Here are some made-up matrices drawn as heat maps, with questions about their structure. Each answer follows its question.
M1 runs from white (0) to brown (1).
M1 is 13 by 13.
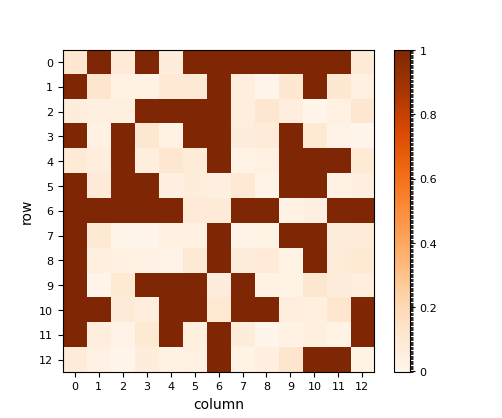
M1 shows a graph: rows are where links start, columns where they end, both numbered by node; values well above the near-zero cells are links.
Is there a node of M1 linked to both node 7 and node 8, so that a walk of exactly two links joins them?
yes
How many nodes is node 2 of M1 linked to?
4
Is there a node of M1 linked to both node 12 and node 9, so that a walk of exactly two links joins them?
no
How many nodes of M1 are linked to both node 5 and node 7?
3
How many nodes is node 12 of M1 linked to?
3
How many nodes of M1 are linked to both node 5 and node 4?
3
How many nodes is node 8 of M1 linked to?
3
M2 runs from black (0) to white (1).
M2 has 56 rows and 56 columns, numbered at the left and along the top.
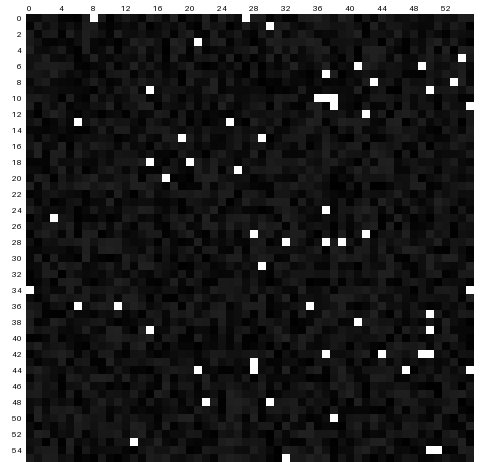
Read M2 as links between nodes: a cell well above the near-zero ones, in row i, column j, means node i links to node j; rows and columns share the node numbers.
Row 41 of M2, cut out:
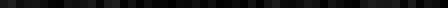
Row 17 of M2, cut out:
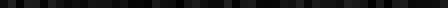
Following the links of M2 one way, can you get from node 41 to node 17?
no
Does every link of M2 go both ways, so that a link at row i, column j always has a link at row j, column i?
no
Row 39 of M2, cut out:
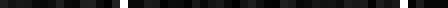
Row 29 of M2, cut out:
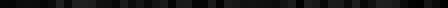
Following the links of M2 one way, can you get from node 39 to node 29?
yes
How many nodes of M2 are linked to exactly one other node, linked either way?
12
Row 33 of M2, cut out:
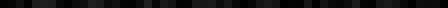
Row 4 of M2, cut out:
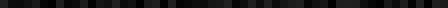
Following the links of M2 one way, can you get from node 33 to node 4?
no
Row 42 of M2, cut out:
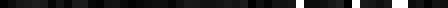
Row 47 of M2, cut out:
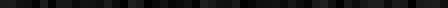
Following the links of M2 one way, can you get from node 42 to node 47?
yes
